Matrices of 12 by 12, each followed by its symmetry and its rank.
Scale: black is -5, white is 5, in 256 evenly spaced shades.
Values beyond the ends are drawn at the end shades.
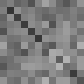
symmetric, full rank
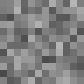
antisymmetric, full rank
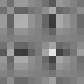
symmetric, rank one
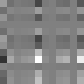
neither, rank one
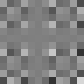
symmetric, rank one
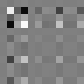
symmetric, rank one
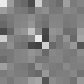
symmetric, rank two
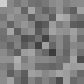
symmetric, full rank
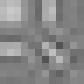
symmetric, rank two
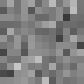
antisymmetric, full rank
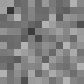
symmetric, full rank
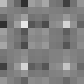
symmetric, rank one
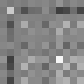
symmetric, rank two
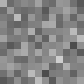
symmetric, full rank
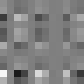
neither, rank one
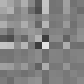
symmetric, rank two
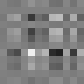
neither, rank one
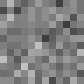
antisymmetric, full rank
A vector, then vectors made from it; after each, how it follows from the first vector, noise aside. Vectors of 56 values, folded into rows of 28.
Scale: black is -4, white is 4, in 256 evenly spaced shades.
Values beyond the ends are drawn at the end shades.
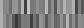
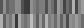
sign-scrambled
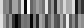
scaled up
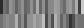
wrapped around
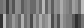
wrapped around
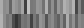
copied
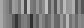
copied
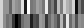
scaled up
